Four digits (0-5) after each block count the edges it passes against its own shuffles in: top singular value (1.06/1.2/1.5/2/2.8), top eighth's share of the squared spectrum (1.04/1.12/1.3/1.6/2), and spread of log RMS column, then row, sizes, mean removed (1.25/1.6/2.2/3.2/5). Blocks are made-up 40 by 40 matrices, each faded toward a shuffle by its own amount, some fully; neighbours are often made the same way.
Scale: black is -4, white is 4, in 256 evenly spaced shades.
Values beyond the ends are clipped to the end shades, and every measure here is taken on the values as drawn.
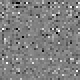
2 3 1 2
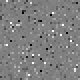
0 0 0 0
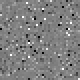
0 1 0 0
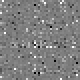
2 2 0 1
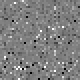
1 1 0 1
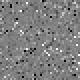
0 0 0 0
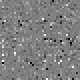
1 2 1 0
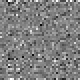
3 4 1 2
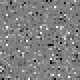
1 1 0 0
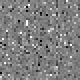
2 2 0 0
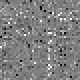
3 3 1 0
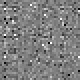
3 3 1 1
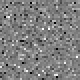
2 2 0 0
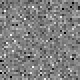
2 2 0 1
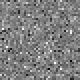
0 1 0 0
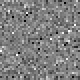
2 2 0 0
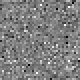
1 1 0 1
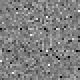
1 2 0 1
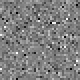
1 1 0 1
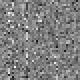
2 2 2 0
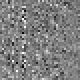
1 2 3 0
